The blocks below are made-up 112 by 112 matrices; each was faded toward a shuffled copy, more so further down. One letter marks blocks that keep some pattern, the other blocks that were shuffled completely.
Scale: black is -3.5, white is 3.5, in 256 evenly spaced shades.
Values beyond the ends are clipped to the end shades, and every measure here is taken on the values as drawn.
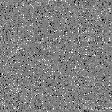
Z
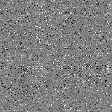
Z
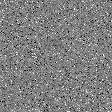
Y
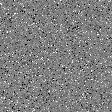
Y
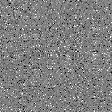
Z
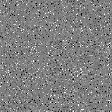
Z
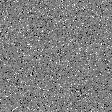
Y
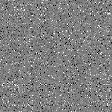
Z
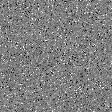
Y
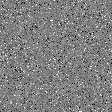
Y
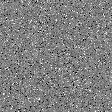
Y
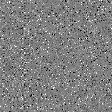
Z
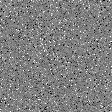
Y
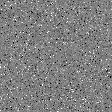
Y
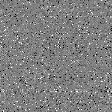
Z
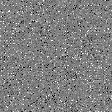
Z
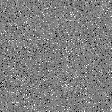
Z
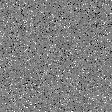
Y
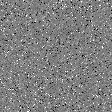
Y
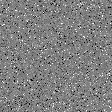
Y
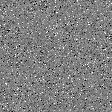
Y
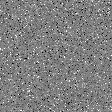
Y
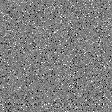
Z
